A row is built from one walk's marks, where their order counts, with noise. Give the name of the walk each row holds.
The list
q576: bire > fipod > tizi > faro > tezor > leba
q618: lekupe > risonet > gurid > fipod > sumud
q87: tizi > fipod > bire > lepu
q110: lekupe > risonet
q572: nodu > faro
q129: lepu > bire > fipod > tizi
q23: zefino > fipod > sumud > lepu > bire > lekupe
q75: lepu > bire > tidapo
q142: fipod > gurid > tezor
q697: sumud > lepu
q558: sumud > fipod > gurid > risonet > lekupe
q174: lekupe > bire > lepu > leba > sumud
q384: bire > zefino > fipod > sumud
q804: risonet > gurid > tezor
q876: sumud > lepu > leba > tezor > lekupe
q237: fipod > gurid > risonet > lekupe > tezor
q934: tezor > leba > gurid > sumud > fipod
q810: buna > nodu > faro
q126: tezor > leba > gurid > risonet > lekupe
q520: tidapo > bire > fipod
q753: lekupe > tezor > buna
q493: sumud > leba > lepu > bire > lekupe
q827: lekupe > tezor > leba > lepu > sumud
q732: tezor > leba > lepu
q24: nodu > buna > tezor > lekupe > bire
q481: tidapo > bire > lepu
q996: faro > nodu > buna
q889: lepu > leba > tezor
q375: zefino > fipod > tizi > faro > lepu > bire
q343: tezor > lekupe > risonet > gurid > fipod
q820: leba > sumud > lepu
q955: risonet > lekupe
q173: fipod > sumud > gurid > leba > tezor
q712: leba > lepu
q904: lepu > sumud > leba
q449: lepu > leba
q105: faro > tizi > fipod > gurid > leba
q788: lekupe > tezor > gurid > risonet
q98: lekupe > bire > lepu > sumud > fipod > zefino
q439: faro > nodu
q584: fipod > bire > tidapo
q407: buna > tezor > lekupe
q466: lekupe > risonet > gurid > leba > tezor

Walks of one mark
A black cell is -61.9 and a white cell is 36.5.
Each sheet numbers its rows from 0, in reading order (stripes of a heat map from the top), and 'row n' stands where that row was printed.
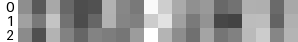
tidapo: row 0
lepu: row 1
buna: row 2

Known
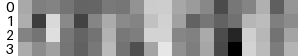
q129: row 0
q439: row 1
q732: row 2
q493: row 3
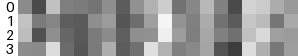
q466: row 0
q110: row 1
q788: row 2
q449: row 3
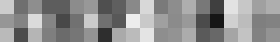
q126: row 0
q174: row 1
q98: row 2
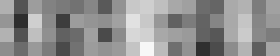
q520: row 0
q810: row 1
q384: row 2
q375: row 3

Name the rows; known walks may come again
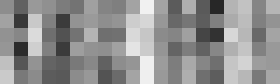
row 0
q24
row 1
q572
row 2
q712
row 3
q810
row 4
q788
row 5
q110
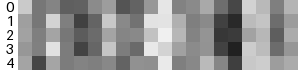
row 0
q955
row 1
q697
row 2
q87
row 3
q820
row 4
q237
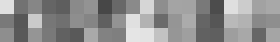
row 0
q558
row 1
q576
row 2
q584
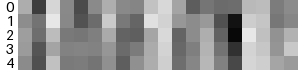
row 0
q439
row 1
q827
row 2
q876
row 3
q407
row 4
q466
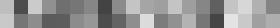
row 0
q934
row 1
q126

